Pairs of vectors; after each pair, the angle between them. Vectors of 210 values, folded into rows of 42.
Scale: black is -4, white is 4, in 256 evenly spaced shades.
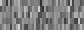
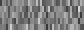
partly opposed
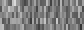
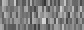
partly aligned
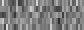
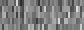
orthogonal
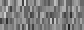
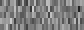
partly opposed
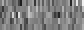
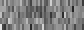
partly opposed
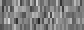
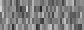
orthogonal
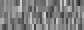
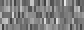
partly aligned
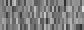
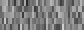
partly opposed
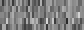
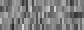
orthogonal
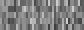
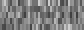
orthogonal
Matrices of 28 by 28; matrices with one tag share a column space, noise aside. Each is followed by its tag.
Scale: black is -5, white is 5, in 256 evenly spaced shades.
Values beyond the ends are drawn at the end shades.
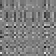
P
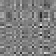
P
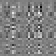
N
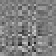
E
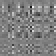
N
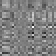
P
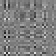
P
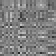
P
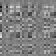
N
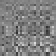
E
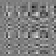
N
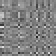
P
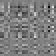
N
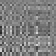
E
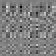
N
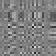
P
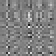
P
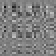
N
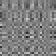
P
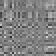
P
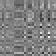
P
